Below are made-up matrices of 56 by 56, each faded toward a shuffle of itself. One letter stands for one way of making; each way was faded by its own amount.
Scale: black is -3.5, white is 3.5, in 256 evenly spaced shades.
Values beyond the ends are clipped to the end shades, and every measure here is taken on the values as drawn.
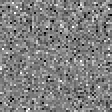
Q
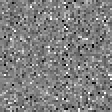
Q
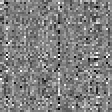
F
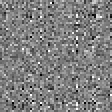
F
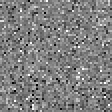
Q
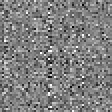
F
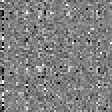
F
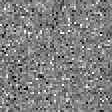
Q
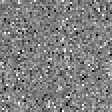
Q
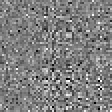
F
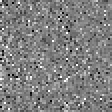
Q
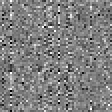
F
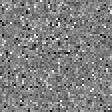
Q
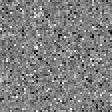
Q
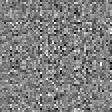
F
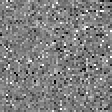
Q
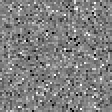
Q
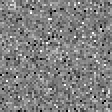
Q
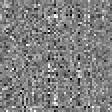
F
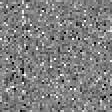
Q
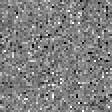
Q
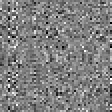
F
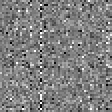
F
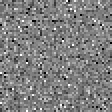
Q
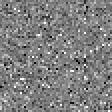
Q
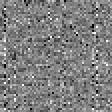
F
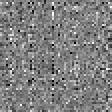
F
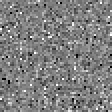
Q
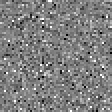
Q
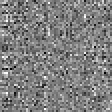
F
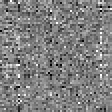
F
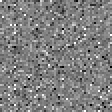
Q
